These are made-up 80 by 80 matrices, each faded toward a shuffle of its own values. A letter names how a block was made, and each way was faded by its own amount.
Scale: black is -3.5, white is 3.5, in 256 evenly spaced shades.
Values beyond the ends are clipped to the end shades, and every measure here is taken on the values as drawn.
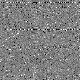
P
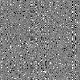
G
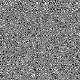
P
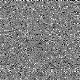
P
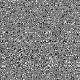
P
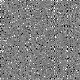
G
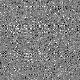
P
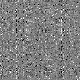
G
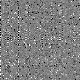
G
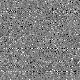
P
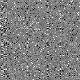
G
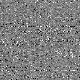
P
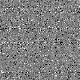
P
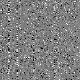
G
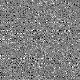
P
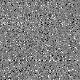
P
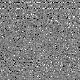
P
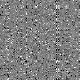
G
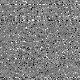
P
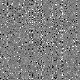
G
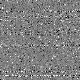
P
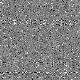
P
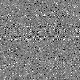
P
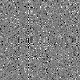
G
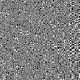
G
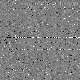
P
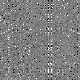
G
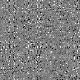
G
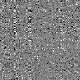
G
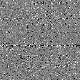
P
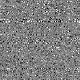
P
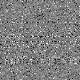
P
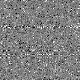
P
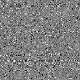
P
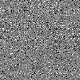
P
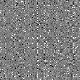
G
